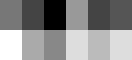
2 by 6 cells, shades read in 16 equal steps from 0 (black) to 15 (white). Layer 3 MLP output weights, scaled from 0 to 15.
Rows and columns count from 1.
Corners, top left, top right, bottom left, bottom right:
7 5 15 13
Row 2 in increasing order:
8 10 11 13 13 15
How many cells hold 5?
1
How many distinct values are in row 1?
5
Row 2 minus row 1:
8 6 8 4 7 8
